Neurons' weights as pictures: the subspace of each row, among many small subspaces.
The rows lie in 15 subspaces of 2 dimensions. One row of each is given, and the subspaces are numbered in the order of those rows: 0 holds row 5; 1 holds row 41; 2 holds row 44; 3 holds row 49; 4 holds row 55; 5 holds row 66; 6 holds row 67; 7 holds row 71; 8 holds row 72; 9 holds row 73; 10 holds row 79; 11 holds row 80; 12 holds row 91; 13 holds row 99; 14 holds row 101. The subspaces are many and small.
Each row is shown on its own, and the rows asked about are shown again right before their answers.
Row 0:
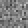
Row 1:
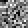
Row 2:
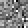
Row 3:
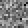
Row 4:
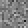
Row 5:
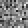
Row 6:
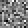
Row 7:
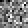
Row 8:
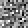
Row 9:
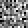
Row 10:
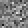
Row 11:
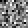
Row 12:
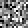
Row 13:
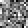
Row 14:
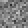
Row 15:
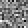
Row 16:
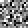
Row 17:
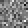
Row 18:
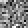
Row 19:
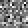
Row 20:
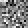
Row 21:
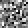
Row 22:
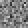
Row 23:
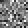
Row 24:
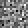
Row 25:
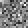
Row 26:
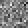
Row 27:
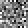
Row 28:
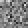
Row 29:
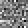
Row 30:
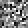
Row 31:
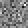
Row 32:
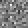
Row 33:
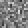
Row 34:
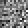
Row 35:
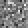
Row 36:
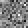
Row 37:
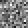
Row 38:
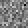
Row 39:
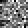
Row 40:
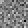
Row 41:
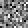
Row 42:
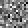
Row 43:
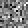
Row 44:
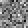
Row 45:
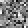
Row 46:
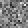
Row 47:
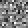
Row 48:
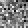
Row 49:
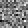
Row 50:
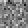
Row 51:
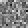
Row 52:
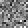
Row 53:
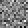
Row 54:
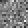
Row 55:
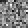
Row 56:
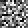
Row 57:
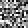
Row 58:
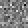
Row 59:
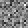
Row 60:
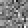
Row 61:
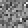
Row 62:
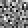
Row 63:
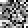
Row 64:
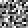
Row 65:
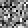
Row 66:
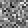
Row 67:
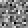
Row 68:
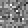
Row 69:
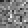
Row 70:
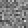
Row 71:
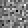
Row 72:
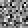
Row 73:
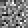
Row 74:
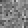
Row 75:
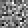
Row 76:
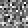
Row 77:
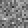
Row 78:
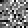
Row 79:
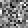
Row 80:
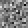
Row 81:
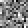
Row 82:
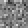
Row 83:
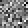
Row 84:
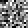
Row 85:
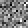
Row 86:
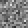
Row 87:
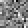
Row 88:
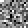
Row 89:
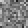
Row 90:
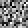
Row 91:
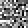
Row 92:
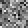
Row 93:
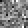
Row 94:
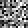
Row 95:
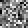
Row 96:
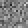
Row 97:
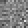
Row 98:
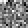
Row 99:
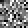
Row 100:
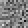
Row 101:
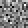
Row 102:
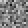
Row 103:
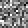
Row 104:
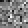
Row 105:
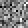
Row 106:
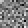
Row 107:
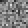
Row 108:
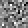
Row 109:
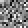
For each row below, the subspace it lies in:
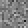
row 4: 3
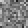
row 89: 5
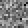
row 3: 0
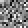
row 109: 13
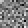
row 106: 1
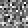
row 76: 8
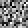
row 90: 13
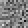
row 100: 7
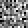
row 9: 0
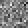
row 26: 12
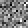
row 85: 12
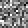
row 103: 3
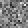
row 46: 10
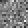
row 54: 7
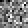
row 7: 14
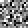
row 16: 8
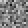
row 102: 6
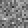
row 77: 5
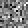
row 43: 1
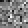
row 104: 14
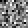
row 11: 6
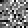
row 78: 13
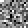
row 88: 8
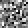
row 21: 11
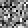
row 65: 12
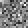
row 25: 2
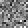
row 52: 12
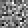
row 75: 9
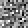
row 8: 7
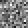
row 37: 11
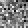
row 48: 14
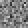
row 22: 8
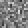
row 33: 4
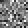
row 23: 13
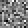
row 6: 3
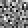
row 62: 14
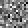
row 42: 1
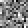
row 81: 10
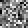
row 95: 10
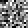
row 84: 11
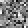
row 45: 10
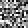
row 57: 3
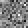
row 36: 2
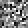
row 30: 11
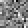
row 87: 10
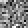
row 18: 11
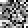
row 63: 2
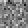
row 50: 4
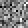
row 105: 12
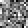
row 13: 5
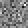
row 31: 2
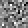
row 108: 6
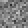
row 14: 9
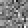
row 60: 10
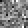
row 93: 5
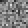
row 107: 4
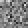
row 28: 14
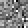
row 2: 10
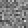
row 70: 3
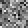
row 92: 5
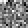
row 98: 4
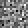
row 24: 7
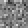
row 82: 4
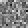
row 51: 4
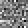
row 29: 12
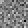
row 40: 1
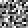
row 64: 6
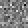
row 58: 8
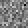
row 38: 13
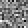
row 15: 3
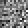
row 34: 7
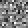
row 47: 6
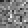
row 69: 14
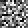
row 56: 9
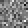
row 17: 13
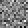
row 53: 12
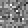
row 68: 1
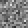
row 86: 11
